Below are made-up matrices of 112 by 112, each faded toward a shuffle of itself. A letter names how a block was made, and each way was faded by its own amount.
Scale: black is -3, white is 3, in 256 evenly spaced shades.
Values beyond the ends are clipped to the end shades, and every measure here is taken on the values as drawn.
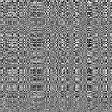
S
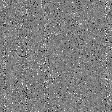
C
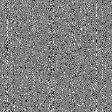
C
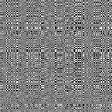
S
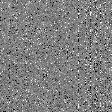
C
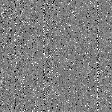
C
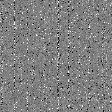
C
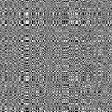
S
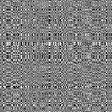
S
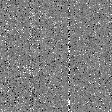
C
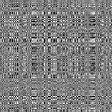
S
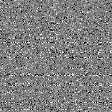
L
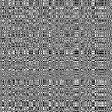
S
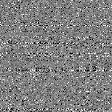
L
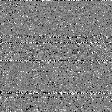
L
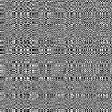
S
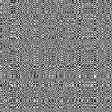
S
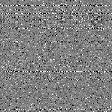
L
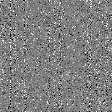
C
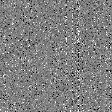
C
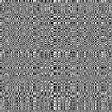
S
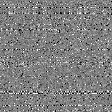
L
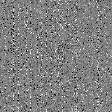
C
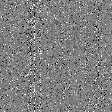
C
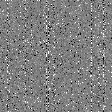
C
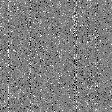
C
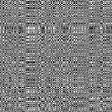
S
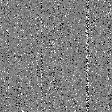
C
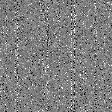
C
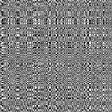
S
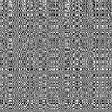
S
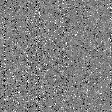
C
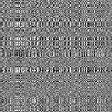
S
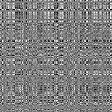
S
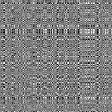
S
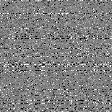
L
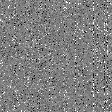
C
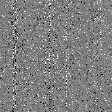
C
